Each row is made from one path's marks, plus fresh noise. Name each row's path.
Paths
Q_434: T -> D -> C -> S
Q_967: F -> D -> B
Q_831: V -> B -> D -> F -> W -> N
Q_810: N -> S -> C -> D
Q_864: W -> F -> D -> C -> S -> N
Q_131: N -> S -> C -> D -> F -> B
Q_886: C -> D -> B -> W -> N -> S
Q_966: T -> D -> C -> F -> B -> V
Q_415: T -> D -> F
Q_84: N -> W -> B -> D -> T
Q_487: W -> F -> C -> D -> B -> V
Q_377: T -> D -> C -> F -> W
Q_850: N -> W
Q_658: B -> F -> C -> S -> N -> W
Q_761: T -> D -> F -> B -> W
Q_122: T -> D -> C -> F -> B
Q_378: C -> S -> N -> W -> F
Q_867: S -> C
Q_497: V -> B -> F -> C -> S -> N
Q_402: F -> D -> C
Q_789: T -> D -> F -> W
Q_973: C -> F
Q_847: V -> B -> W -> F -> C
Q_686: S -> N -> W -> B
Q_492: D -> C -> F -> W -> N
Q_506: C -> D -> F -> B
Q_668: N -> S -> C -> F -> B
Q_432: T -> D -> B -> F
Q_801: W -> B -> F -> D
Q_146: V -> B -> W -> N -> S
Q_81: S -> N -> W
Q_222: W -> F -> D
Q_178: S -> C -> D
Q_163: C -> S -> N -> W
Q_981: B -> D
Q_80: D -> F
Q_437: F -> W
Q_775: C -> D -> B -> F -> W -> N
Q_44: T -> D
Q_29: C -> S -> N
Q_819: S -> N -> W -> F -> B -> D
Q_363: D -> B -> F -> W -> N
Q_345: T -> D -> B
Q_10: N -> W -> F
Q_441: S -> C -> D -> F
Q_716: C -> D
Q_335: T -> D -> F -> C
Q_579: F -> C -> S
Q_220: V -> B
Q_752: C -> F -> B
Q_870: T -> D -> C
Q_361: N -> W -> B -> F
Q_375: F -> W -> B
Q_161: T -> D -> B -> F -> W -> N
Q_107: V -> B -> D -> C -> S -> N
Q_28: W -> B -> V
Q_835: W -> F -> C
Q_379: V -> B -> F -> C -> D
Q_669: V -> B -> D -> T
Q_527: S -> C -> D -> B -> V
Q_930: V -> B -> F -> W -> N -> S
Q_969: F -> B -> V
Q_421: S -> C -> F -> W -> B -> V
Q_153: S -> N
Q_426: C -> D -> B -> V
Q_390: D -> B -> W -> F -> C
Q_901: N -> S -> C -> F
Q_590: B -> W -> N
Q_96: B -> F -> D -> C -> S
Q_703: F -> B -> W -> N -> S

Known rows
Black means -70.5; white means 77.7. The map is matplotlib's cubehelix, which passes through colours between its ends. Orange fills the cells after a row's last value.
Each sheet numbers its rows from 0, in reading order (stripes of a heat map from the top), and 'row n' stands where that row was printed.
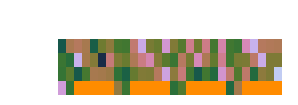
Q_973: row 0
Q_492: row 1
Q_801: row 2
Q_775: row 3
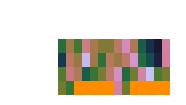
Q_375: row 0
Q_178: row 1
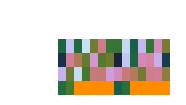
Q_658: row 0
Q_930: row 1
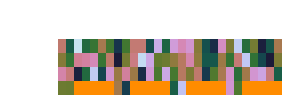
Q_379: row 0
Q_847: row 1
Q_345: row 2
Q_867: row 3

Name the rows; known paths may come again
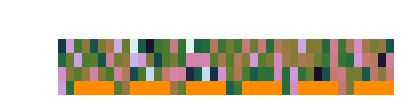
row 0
Q_579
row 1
Q_426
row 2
Q_379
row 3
Q_801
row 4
Q_432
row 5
Q_752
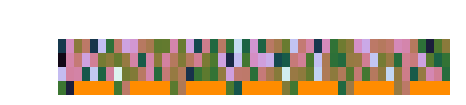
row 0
Q_421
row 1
Q_131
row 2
Q_967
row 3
Q_930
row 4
Q_497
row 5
Q_775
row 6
Q_220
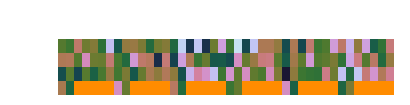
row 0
Q_222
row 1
Q_973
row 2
Q_163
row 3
Q_703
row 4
Q_437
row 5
Q_886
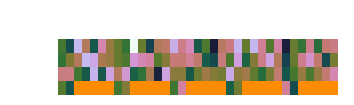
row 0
Q_487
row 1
Q_966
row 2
Q_981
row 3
Q_819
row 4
Q_835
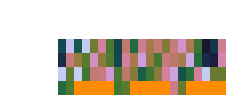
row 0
Q_658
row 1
Q_375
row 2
Q_178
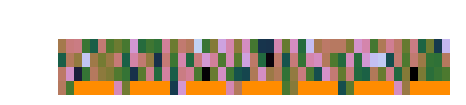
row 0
Q_969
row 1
Q_402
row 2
Q_161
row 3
Q_716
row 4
Q_361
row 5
Q_831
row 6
Q_80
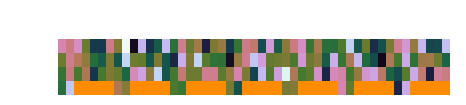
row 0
Q_345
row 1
Q_81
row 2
Q_28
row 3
Q_847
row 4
Q_96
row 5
Q_867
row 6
Q_84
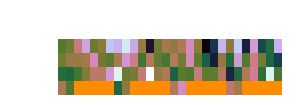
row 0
Q_492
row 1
Q_107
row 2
Q_870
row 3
Q_850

